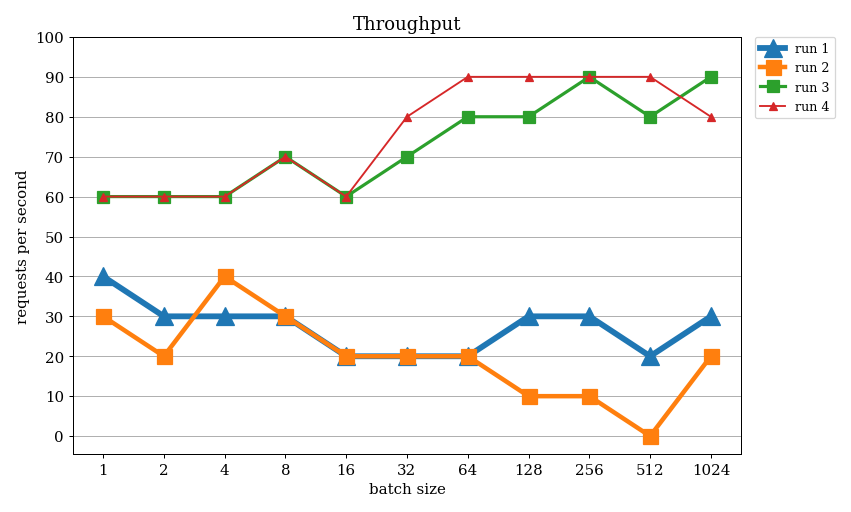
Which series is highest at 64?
run 4
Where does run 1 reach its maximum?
1
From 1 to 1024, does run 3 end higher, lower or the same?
higher
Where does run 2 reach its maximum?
4
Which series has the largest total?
run 4
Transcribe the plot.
Title: Throughput
x-axis: batch size, ticks 1 2 4 8 16 32 64 128 256 512 1024
y-axis: requests per second, ticks 0 10 20 30 40 50 60 70 80 90 100
Legend: run 1, run 2, run 3, run 4
Values:
run 1: 40 30 30 30 20 20 20 30 30 20 30
run 2: 30 20 40 30 20 20 20 10 10 0 20
run 3: 60 60 60 70 60 70 80 80 90 80 90
run 4: 60 60 60 70 60 80 90 90 90 90 80
